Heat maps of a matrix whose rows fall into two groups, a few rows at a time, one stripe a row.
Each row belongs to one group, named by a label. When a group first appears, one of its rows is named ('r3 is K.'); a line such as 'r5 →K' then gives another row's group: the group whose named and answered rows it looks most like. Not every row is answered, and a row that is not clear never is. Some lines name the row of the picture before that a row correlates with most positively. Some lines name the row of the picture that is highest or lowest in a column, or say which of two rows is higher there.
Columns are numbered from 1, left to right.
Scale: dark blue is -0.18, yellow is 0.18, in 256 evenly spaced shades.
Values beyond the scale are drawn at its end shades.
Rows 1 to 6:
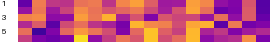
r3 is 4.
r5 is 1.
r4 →1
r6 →1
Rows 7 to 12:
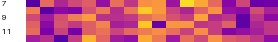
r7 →1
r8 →1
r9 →1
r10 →4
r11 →1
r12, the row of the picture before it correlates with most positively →4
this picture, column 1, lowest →7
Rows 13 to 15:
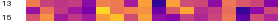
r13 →4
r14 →4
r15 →4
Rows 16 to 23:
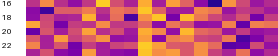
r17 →1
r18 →1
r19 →4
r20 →1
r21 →4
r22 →1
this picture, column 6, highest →16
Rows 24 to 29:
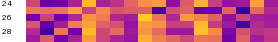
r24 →1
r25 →4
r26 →1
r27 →1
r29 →1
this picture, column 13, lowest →25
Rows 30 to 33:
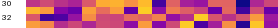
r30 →4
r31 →4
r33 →4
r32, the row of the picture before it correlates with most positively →24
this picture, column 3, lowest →32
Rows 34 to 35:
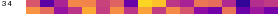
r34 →1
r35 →4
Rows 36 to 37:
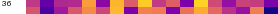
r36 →1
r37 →1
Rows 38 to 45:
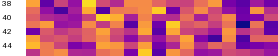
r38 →1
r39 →1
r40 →4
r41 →4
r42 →4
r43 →4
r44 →4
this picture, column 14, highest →38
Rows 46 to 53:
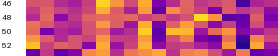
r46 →4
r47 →4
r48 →1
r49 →4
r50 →4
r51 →4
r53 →1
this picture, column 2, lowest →50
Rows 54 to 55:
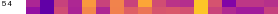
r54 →1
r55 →1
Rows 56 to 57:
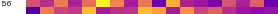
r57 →1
